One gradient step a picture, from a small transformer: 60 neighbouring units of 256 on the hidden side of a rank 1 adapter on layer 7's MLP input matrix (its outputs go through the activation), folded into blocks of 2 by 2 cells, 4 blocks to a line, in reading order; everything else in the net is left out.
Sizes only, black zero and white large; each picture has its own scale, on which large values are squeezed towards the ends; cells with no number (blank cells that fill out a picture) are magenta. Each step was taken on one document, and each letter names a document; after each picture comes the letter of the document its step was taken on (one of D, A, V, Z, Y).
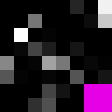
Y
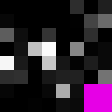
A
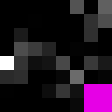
A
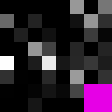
Y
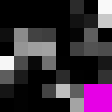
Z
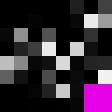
A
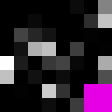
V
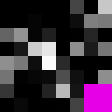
Z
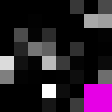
V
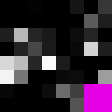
Z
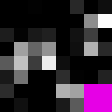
Z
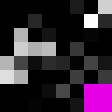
A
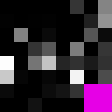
Y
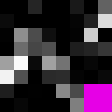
Z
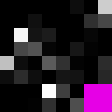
V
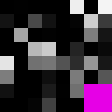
Y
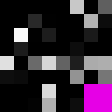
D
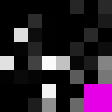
D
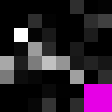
D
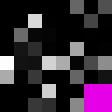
D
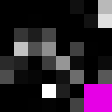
V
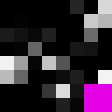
A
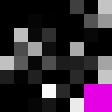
V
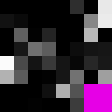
A
